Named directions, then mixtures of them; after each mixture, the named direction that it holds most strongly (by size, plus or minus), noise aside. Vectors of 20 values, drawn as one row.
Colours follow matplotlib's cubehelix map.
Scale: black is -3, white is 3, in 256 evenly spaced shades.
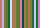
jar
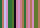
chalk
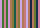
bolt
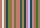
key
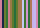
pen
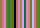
chalk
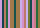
bolt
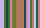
key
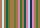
key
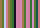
chalk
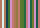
key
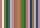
key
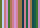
pen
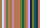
pen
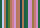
bolt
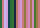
chalk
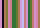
pen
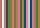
key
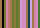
key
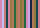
key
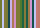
jar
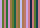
bolt
